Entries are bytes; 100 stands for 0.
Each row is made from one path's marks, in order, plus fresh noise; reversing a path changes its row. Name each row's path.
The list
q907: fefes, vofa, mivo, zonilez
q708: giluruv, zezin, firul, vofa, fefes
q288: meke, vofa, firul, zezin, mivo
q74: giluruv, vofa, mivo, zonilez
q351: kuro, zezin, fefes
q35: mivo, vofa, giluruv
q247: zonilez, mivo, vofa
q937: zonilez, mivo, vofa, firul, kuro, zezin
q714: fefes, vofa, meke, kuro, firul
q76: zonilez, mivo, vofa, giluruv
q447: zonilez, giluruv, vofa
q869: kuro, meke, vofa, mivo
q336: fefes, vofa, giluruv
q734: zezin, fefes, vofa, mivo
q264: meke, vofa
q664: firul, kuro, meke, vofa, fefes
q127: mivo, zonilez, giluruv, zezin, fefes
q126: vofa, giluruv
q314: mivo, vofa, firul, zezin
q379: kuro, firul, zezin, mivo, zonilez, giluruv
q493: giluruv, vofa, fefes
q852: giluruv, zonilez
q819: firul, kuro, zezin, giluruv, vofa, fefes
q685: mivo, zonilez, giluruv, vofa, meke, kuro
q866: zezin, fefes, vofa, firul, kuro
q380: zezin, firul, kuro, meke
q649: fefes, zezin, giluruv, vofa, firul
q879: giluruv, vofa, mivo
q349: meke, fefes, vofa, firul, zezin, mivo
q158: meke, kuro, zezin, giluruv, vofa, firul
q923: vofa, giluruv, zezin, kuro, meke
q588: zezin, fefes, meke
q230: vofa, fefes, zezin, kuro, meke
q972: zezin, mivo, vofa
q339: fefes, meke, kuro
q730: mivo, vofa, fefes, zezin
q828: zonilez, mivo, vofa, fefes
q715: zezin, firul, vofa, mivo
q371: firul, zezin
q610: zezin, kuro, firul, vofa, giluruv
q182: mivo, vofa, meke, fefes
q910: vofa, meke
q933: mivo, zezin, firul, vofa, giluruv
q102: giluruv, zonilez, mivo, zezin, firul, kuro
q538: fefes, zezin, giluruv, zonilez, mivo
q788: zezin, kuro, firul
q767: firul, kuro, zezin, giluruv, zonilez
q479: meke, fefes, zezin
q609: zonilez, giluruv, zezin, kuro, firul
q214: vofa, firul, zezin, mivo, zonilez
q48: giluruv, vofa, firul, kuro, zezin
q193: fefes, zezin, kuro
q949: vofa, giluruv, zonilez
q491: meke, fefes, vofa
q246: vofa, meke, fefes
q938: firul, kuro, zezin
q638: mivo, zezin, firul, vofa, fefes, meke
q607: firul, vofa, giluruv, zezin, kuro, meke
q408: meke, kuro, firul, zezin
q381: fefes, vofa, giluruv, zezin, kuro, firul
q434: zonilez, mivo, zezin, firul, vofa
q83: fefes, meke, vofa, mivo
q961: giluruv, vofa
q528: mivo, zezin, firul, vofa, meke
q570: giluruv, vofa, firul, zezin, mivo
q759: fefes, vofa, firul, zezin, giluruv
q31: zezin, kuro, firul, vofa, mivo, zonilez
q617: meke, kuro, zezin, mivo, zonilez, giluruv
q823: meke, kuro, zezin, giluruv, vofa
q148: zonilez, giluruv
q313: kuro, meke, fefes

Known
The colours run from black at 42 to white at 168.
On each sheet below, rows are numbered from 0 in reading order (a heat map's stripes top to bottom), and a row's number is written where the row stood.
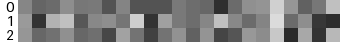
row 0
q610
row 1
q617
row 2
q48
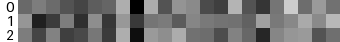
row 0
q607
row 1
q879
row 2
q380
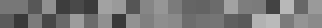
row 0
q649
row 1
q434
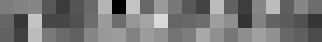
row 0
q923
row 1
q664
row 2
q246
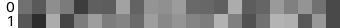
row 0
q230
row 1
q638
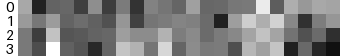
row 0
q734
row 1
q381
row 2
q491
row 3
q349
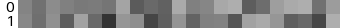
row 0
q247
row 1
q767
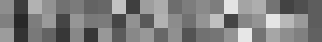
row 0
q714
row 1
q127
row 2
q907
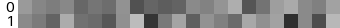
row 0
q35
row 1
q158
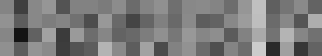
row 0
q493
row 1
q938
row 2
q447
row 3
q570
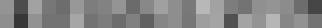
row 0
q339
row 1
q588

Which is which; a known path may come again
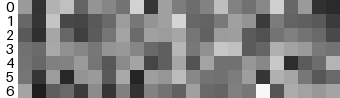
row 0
q617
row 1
q664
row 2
q313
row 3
q828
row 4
q819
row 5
q102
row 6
q734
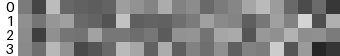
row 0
q491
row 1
q314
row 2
q588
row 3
q214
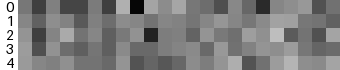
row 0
q380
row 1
q910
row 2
q408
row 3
q852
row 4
q35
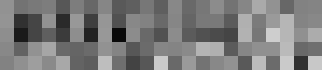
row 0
q126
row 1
q74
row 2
q715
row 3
q730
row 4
q937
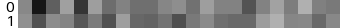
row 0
q447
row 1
q371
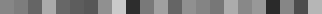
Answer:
q158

